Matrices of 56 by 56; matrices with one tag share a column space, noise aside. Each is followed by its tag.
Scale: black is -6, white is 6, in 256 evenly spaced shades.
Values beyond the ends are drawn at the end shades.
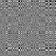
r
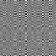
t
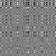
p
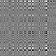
r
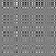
p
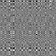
r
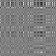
p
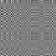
t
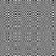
t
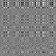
p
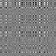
p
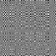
t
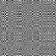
t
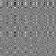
p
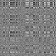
p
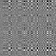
r
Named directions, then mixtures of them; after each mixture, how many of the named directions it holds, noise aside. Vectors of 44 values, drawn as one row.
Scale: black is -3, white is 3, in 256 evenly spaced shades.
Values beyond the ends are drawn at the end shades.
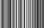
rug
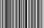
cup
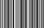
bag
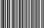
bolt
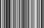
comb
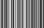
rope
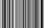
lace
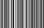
two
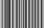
two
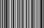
two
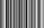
two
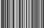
three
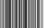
two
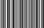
three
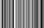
three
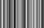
three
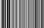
three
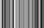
three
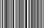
three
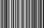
one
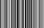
one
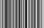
one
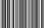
three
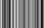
three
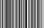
one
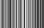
one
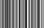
two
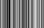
two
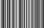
two
